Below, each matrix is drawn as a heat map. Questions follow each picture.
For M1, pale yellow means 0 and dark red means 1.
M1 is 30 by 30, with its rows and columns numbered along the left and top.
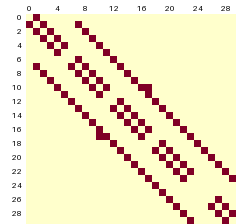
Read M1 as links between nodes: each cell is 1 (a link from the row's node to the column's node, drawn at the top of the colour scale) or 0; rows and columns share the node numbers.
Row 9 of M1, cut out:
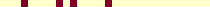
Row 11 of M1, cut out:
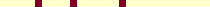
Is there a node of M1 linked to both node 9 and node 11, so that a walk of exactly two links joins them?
yes
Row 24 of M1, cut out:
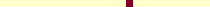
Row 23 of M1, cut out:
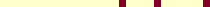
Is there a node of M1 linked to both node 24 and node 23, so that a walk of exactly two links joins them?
no
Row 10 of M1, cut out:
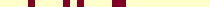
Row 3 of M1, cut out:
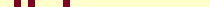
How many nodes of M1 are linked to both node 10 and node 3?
2
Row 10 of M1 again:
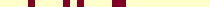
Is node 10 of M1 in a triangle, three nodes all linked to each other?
yes
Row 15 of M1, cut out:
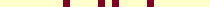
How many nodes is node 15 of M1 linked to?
4
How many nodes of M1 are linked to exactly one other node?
3
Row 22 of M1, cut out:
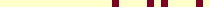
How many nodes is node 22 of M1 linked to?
4
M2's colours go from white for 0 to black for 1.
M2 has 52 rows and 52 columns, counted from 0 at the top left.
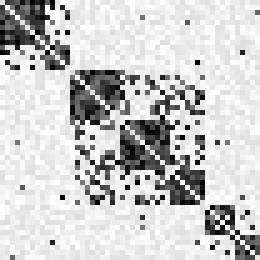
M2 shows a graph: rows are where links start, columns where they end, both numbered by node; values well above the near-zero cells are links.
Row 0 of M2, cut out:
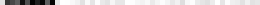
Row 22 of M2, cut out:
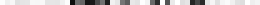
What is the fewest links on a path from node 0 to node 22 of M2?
4
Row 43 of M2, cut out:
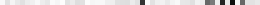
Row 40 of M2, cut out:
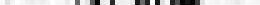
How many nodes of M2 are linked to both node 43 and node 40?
1
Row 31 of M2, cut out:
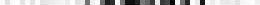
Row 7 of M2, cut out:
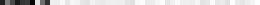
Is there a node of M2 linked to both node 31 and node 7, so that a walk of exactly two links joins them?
no
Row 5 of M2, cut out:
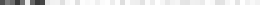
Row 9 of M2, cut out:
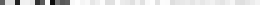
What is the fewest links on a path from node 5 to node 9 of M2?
2
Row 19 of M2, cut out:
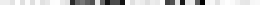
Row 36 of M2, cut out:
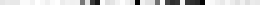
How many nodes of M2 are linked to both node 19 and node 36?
6
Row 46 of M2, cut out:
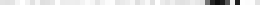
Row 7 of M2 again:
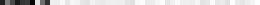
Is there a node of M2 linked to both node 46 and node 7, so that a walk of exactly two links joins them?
no
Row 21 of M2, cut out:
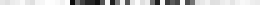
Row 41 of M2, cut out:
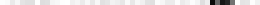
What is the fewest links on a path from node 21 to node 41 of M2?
4
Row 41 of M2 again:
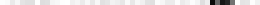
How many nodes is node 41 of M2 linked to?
5
